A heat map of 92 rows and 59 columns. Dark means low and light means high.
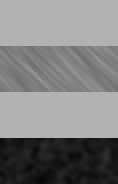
It is made of 4 by 1 panels. Panel 1,1: high, flat. Panel 2,1: middling, slanting down to the right, faint in contrast. Panel 3,1: high, flat. Panel 4,1: very low, blotchy, faint in contrast.
